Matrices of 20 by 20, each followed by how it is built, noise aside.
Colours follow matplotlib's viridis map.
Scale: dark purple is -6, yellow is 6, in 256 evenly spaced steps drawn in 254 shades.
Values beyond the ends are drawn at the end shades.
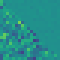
lower triangular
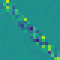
banded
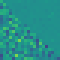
lower triangular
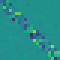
banded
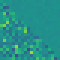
lower triangular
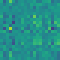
low rank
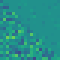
lower triangular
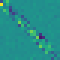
banded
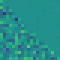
lower triangular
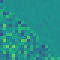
lower triangular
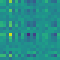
low rank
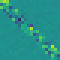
banded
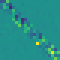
banded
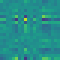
low rank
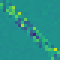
banded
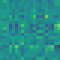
low rank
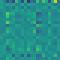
low rank
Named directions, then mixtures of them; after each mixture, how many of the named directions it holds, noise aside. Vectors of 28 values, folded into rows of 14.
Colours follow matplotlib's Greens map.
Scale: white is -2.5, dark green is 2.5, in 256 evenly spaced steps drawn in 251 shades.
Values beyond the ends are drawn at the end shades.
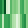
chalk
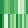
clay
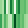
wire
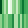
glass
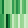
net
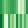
one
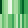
one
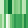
two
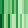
two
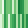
two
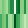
three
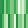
two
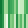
one
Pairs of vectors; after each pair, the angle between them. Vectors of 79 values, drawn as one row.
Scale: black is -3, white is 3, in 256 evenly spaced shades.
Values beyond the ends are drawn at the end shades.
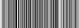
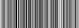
nearly parallel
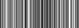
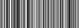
partly opposed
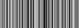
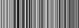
orthogonal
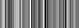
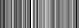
partly opposed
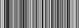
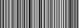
partly opposed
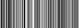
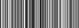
nearly opposite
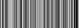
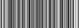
nearly opposite
